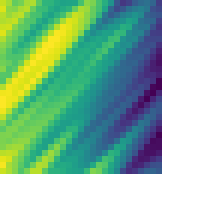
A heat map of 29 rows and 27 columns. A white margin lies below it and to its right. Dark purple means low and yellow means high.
Lone odd cells: none. Grain: diagonal, up to the right. Ninth with the highest average: middle left. Calmest part: centre. Slope: up to the left.
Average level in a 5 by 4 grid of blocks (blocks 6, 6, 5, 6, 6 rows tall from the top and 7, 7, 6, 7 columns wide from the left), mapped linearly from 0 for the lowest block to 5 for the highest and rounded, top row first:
4431
4431
5320
4310
4320
